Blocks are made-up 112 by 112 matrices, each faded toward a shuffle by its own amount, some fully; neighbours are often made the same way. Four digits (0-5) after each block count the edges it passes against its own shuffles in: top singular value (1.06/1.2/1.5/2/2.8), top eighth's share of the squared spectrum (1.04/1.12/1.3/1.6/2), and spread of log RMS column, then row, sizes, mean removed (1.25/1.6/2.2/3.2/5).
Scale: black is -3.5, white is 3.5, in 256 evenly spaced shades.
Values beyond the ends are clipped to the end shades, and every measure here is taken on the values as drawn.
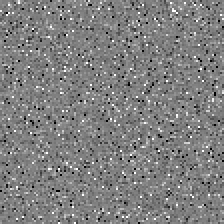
0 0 0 0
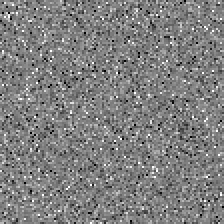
0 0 0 0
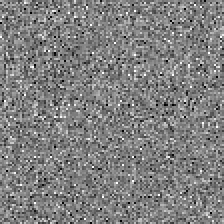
3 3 1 2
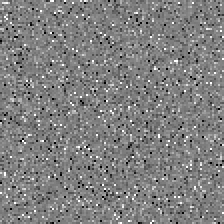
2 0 0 0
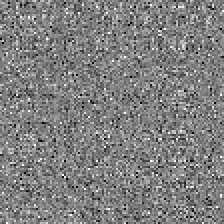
4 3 2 2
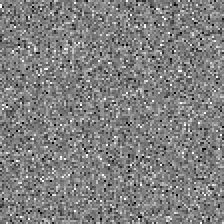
0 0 0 0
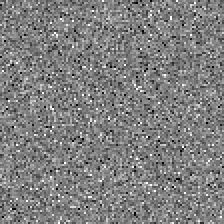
2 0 0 0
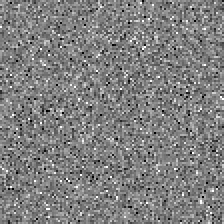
2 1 0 0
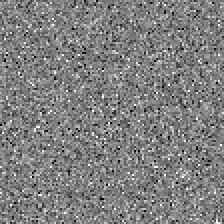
1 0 0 0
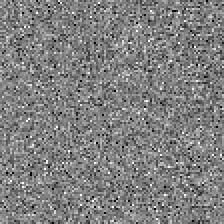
3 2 0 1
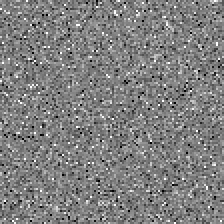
2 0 0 0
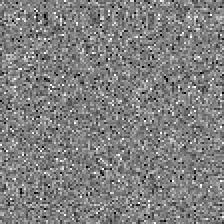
3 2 1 0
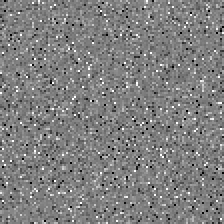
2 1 0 0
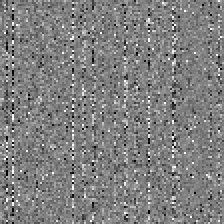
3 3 4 0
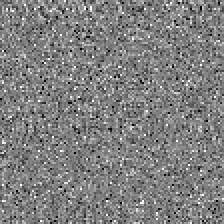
4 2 1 1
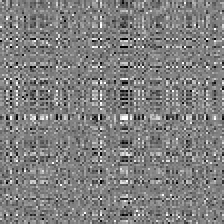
5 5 4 4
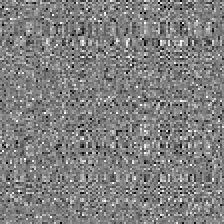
5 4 3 3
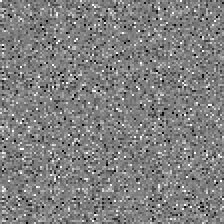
3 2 1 1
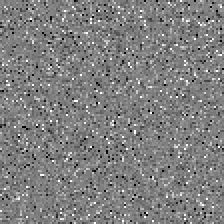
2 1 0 0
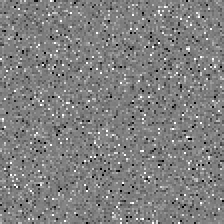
0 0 0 0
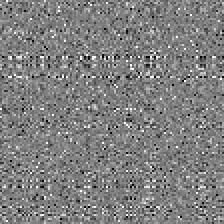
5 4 2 3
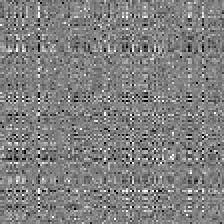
5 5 4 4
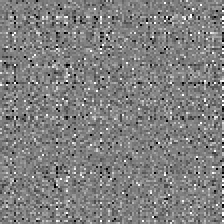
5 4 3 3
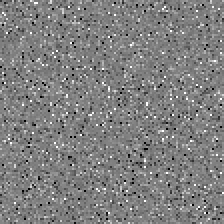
0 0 0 0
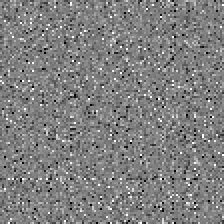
4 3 1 1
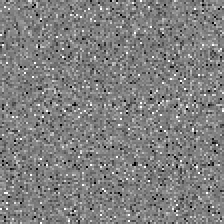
3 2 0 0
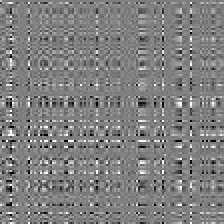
5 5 4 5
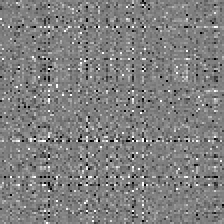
5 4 3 3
